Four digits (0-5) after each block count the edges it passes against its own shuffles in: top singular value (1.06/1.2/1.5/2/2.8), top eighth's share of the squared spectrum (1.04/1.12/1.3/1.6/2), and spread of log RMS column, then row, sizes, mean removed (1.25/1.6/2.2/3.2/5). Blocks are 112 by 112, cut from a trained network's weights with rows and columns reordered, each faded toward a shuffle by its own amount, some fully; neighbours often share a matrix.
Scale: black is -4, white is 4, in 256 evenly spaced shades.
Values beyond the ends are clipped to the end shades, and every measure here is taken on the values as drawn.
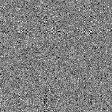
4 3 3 2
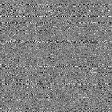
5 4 0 4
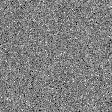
0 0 0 0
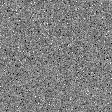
0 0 0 0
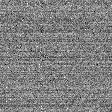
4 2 0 0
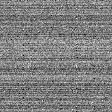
5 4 2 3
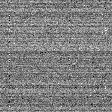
4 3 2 1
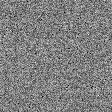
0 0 0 0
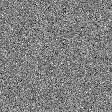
0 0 0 0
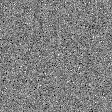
0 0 0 0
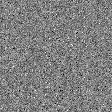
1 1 0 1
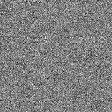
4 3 1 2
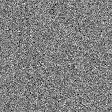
1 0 0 0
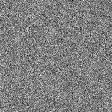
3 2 0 0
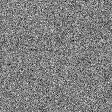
1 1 0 0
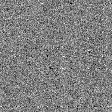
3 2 0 2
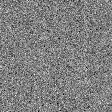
1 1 0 0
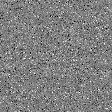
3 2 0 1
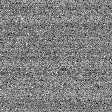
3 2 0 0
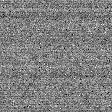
3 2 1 0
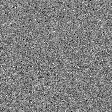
1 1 0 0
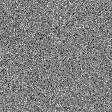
1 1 0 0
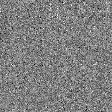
2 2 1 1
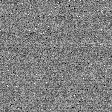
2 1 0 0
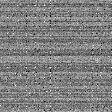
5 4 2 2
